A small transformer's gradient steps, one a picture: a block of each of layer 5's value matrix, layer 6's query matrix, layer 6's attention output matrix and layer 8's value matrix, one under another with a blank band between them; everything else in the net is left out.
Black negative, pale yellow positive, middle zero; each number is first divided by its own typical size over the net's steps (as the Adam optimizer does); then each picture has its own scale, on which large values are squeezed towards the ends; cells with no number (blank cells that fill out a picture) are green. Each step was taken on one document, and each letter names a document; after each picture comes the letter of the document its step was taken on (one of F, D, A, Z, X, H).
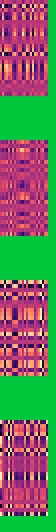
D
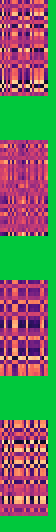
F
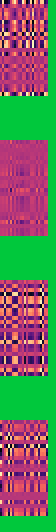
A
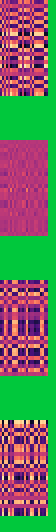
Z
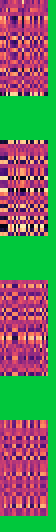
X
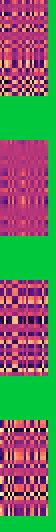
F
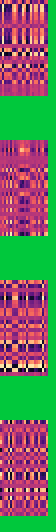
D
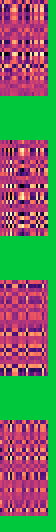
D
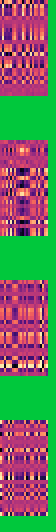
D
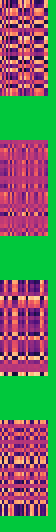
Z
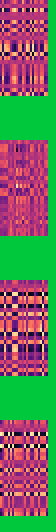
A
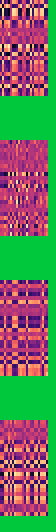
F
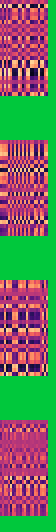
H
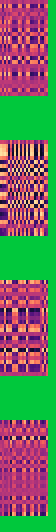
H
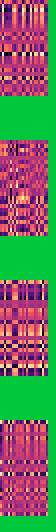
D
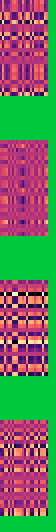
A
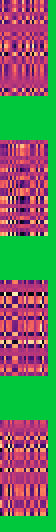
A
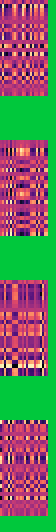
D
